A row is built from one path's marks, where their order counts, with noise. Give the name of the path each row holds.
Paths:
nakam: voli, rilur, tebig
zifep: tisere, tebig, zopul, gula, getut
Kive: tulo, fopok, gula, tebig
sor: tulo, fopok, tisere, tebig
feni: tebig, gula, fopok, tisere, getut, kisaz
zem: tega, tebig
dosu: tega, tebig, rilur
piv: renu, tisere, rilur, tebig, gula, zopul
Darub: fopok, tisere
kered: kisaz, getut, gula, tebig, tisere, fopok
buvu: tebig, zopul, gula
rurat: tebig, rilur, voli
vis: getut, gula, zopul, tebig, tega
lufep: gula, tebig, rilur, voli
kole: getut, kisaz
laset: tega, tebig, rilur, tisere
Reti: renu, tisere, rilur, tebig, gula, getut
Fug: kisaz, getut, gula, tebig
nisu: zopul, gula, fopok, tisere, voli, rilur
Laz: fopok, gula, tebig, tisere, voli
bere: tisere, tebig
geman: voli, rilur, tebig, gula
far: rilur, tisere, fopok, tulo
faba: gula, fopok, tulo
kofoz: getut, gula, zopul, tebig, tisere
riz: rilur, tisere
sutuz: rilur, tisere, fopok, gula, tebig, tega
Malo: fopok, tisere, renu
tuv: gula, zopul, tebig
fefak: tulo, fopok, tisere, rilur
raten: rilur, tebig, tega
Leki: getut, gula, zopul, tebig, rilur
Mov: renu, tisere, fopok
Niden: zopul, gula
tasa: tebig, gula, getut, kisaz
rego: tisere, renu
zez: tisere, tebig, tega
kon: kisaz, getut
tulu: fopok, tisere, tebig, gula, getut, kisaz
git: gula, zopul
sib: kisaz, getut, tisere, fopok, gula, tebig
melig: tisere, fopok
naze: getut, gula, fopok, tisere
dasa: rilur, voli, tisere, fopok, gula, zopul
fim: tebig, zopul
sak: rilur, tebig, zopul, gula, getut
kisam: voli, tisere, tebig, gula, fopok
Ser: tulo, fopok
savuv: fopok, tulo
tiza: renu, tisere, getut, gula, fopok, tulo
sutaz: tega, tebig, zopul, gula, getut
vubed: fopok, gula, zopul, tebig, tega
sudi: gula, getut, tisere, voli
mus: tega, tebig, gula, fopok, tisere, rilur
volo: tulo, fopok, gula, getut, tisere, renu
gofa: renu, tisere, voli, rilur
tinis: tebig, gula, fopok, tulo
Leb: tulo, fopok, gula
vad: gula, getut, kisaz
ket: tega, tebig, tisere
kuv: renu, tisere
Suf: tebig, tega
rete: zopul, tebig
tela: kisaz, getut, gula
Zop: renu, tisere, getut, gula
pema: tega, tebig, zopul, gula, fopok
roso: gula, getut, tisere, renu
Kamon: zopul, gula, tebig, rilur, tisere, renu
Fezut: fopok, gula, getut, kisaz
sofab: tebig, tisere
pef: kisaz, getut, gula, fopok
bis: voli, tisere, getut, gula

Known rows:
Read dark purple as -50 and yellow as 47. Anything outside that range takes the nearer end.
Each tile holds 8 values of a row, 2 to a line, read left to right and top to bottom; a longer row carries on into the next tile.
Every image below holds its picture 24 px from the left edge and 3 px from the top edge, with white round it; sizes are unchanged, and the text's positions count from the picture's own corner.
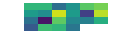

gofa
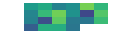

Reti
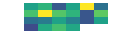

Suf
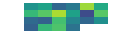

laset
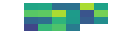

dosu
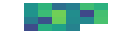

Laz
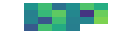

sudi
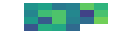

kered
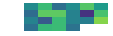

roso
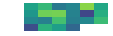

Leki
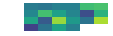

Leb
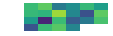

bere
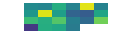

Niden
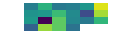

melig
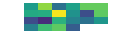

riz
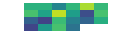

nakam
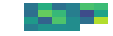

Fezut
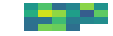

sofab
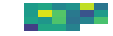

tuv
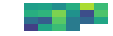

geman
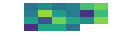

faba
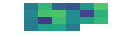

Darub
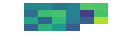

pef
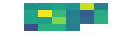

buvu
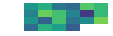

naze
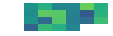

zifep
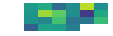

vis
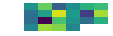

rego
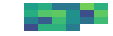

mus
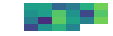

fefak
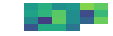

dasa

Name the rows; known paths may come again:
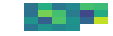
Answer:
Fezut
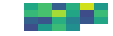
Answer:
raten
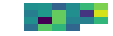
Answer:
Mov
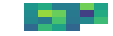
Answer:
kofoz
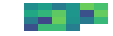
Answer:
kisam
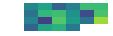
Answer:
volo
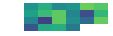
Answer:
dasa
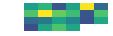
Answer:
Suf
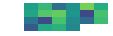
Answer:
sutuz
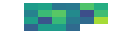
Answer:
sib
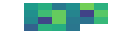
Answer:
Reti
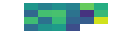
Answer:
tela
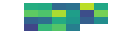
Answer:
dosu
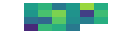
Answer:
lufep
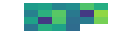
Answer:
Zop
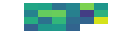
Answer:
Fug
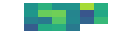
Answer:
sak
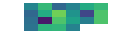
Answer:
Malo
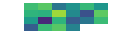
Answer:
bere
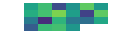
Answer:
zez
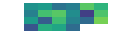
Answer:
kered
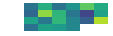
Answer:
vad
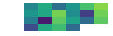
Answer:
far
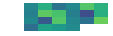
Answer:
tulu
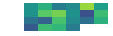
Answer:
Kamon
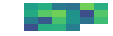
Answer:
mus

